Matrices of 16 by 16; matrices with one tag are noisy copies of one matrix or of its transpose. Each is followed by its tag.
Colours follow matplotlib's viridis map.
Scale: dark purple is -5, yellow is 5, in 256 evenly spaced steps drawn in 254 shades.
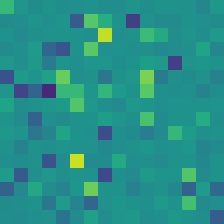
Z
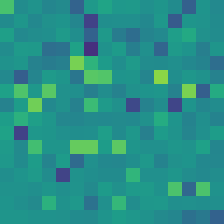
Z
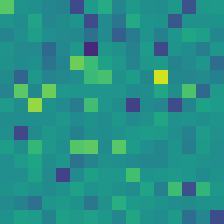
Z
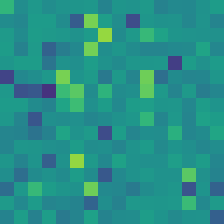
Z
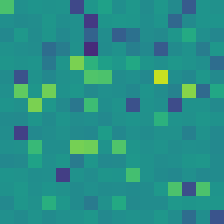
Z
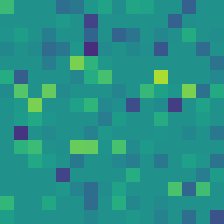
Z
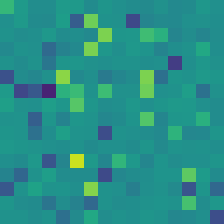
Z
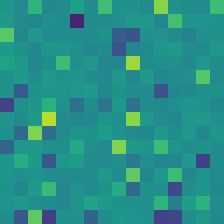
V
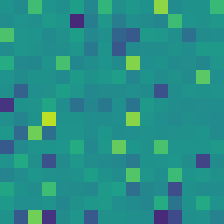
V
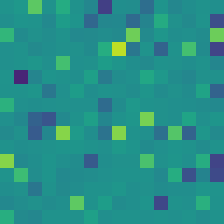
V
